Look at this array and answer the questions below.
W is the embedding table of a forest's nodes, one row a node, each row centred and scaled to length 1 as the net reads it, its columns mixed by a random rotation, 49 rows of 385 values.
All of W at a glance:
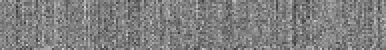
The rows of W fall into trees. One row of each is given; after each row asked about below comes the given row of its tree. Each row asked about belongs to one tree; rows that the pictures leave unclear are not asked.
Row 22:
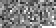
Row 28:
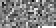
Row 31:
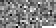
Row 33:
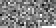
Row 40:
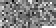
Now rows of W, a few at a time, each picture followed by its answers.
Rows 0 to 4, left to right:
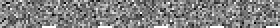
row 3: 28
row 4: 31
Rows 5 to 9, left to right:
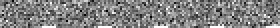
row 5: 40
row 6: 40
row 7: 40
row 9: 33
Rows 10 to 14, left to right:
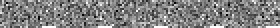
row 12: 22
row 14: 40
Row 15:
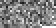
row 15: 22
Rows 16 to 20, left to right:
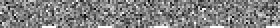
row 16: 40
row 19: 28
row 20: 33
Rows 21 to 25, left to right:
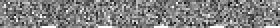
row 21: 33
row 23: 33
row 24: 33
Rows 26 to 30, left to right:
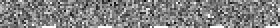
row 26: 40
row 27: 28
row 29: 33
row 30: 40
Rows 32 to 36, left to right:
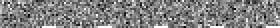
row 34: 40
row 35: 31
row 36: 22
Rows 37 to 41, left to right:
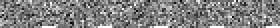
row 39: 40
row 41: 33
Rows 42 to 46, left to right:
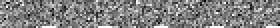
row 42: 40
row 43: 22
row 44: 33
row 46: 28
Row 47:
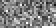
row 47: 28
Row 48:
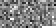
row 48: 22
